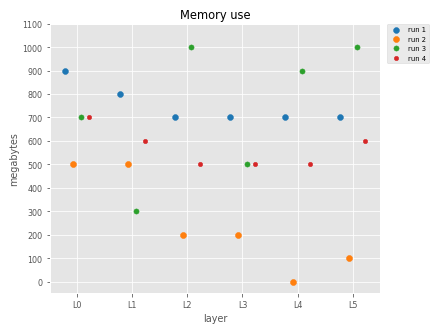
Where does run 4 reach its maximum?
L0
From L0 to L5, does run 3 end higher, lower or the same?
higher
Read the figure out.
Title: Memory use
x-axis: layer, ticks L0 L1 L2 L3 L4 L5
y-axis: megabytes, ticks 0 100 200 300 400 500 600 700 800 900 1000 1100
Legend: run 1, run 2, run 3, run 4
Values:
run 1: 900 800 700 700 700 700
run 2: 500 500 200 200 0 100
run 3: 700 300 1000 500 900 1000
run 4: 700 600 500 500 500 600
